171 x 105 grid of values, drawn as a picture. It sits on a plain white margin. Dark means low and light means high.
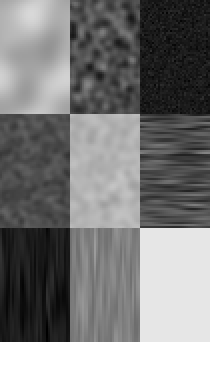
The table splits into 3 rows of 3 panels. Panel 1,1: high, smooth. Panel 1,2: low, blotchy. Panel 1,3: very low, fine-grained, faint in contrast. Panel 2,1: low, blotchy, faint in contrast. Panel 2,2: high, blotchy, faint in contrast. Panel 2,3: low, streaked across. Panel 3,1: very low, streaked downward, faint in contrast. Panel 3,2: middling, streaked downward, faint in contrast. Panel 3,3: very high, flat.
